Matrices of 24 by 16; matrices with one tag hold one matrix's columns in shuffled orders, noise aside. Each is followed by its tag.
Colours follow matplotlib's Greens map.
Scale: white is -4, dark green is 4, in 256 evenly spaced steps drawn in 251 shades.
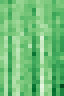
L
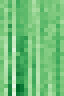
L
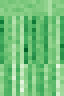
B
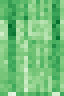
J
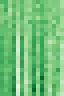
L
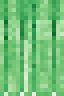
J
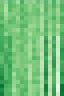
L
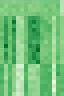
B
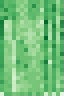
J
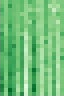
L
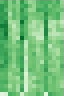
J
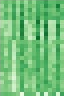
J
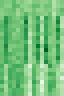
B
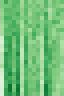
L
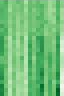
L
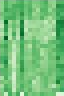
J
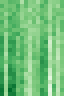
L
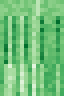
B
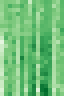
L
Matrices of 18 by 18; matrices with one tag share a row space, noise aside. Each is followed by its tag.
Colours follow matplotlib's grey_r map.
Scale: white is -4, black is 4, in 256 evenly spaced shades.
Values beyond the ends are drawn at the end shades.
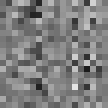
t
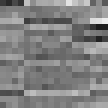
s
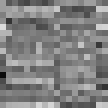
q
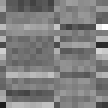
q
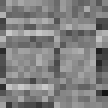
q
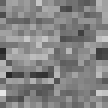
q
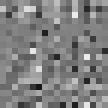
t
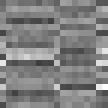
q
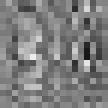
t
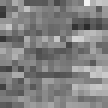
s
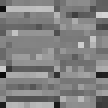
q
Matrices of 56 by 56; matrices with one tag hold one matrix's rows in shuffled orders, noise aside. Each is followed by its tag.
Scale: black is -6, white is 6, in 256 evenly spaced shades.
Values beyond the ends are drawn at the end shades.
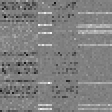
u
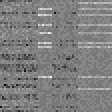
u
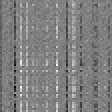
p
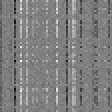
p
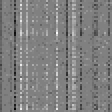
p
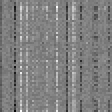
p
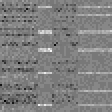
u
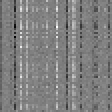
p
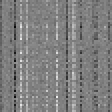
p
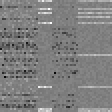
u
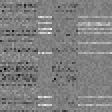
u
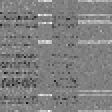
u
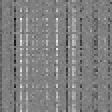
p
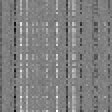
p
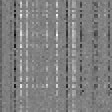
p
